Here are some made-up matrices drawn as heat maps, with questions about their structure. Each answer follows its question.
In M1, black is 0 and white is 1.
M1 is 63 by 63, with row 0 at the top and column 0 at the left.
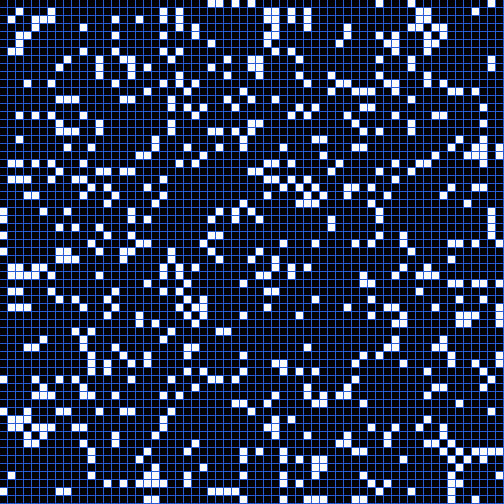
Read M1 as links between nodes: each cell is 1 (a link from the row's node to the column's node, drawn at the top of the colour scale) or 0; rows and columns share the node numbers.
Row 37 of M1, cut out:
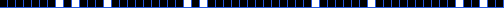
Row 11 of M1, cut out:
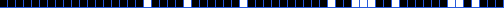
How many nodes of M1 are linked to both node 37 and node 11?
3
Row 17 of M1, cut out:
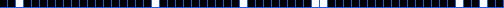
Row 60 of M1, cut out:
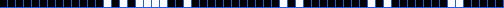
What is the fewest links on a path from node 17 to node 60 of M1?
1
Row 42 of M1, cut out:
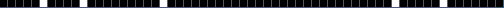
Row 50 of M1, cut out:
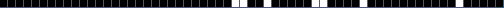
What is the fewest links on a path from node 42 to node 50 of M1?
3
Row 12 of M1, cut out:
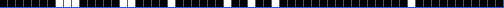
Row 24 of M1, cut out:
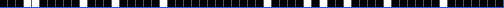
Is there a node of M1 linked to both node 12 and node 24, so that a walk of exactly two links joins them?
no
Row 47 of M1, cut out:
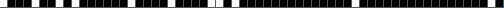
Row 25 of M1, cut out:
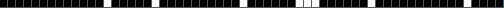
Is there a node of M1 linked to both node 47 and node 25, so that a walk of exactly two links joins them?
no
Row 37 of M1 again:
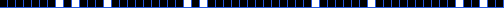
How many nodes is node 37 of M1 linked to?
9
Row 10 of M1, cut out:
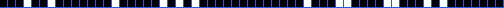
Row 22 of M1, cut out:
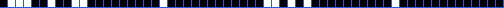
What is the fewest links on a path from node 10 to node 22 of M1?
1
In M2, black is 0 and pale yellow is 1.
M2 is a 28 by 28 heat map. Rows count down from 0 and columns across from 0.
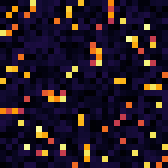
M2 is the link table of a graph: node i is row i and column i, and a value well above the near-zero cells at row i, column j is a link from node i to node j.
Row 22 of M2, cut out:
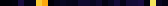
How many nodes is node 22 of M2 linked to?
3
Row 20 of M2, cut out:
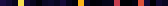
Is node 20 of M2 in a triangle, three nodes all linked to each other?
yes
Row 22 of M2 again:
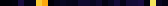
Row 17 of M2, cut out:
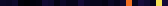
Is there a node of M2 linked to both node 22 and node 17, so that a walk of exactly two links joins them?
no
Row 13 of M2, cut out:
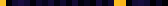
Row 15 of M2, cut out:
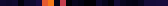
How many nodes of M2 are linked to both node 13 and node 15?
0
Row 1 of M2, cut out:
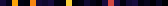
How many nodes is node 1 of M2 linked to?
4
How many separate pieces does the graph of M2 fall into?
1
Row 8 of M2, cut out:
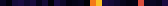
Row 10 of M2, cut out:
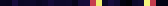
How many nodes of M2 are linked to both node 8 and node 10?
2
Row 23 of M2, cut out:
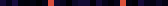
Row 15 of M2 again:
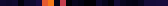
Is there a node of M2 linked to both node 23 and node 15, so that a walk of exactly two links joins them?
yes
